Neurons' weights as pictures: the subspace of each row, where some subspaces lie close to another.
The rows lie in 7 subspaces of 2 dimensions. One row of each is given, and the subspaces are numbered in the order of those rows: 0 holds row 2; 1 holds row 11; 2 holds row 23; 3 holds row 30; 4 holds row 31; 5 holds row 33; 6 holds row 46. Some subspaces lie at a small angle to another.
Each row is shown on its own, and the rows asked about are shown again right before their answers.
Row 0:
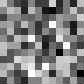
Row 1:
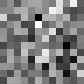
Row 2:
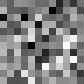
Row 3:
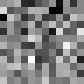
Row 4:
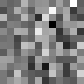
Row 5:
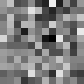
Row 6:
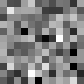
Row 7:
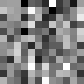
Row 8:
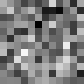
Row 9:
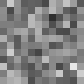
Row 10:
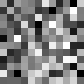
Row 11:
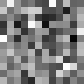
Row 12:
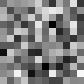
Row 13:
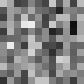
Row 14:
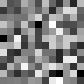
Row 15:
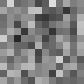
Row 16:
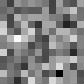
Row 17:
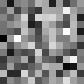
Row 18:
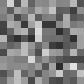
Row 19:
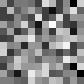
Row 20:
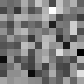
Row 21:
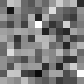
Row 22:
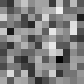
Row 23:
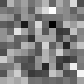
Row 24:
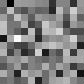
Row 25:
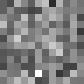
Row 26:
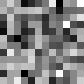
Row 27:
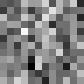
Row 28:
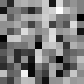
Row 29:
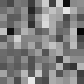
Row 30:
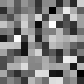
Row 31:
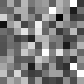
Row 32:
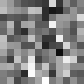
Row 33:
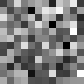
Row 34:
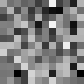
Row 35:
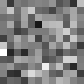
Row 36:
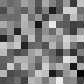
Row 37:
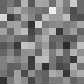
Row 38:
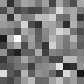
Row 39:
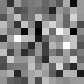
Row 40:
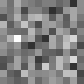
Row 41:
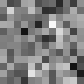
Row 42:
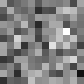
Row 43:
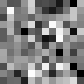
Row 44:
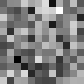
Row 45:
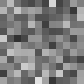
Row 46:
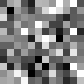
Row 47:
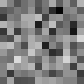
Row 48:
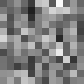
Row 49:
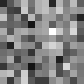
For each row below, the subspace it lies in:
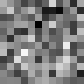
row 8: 5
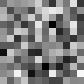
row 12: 5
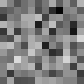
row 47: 3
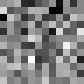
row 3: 0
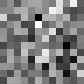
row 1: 0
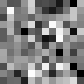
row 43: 6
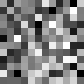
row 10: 5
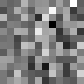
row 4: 4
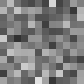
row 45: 4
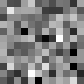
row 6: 6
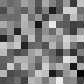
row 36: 3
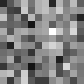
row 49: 3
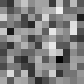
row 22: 3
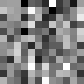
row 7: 4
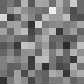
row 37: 0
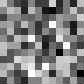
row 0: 2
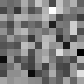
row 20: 2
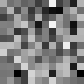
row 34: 5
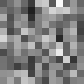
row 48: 6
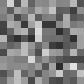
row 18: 4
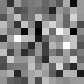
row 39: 4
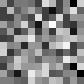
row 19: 5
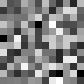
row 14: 3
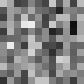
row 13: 3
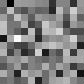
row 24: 4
